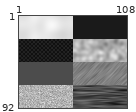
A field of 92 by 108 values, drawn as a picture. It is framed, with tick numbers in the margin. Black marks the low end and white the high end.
The table splits into 4 rows of 2 panels. Panel 1,1: very high, smooth, faint in contrast. Panel 1,2: very low, flat. Panel 2,1: very low, checkered, faint in contrast. Panel 2,2: high, blotchy. Panel 3,1: low, flat. Panel 3,2: middling, slanting up to the right, faint in contrast. Panel 4,1: high, fine-grained. Panel 4,2: low, streaked across.
